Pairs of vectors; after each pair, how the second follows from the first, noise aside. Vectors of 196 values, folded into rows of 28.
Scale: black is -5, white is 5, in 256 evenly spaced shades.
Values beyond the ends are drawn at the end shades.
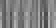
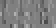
partly zeroed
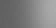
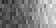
scaled up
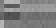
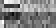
scaled up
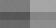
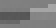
partly zeroed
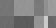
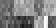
scaled up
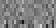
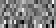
scaled up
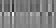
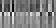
scaled up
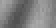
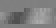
partly zeroed
